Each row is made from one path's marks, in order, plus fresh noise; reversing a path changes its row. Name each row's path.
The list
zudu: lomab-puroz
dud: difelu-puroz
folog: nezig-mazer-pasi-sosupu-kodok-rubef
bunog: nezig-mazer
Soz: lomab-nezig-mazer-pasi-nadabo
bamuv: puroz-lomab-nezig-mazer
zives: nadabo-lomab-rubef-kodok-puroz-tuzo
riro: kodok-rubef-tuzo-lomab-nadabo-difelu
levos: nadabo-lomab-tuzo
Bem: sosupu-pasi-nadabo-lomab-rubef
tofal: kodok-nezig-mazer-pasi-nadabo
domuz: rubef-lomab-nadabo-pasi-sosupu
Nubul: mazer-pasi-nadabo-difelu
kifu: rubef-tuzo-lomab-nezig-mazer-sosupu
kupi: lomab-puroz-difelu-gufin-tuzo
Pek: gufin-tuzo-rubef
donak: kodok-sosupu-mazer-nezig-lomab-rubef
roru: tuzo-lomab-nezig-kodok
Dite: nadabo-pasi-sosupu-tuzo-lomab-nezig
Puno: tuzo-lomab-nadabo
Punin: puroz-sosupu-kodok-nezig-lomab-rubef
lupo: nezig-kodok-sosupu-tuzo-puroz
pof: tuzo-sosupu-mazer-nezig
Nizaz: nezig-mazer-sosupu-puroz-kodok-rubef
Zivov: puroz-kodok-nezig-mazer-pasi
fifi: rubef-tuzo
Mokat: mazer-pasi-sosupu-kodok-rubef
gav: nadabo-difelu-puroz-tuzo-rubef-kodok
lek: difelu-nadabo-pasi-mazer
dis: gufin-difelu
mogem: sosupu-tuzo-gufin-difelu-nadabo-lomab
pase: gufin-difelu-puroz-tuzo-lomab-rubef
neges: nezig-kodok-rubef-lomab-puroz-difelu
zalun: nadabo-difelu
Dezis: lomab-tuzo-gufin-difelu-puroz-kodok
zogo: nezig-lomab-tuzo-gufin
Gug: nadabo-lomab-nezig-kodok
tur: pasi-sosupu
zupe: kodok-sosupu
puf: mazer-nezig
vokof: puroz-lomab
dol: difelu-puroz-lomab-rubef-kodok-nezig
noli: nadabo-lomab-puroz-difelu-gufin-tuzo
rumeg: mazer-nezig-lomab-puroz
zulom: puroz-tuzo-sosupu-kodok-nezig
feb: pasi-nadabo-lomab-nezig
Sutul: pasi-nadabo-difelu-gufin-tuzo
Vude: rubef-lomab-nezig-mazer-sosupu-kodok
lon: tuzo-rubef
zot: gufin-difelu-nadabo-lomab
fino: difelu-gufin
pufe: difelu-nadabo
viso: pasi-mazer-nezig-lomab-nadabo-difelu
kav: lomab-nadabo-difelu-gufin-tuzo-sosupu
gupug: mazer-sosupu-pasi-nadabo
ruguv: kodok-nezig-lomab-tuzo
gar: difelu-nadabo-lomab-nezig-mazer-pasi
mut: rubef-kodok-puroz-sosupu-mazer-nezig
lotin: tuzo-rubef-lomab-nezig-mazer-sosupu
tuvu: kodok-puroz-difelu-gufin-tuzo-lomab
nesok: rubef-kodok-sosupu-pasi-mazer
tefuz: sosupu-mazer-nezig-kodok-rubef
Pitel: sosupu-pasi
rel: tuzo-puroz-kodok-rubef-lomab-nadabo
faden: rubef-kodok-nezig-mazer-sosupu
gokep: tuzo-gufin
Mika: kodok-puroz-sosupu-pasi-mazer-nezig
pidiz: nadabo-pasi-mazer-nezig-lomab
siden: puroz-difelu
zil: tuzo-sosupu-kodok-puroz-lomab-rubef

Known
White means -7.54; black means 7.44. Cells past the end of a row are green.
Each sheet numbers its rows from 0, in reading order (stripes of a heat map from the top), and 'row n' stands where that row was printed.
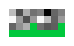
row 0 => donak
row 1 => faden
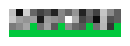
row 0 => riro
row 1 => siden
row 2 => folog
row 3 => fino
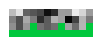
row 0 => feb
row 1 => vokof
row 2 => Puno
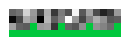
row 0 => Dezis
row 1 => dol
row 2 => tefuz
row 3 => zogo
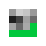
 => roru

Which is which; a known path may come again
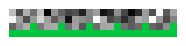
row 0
donak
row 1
ruguv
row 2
siden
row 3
lupo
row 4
vokof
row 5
tefuz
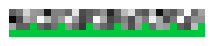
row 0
Dezis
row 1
nesok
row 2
puf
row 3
folog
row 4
feb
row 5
tofal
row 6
Bem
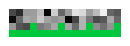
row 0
kupi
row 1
riro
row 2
Puno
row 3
Sutul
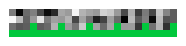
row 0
faden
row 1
Punin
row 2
zil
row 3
roru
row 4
dol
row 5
fino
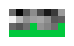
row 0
mut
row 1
zogo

